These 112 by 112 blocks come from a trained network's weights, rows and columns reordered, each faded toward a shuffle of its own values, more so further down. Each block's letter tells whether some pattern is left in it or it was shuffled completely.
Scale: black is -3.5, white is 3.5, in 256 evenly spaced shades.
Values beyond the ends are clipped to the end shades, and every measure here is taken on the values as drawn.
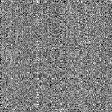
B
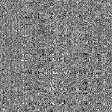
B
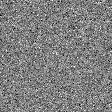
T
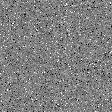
T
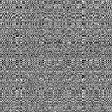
B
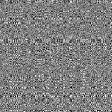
B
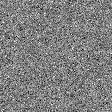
T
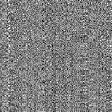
B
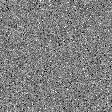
T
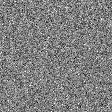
T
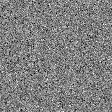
T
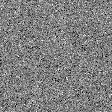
T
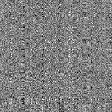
B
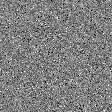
T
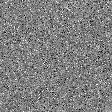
T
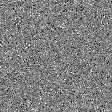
T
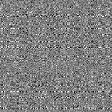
B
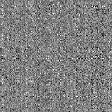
B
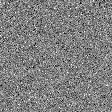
T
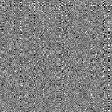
B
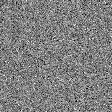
T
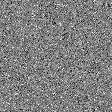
T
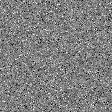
T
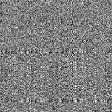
B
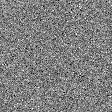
T
